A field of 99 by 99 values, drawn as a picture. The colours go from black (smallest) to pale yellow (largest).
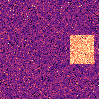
The values are skewed, with a long tail toward high values. An odd patch, higher than its surroundings, sits in the middle right. Overall the values sit about 40% of the way up the scale. The middle right is the ninth with the highest average. There are no regular stripes.
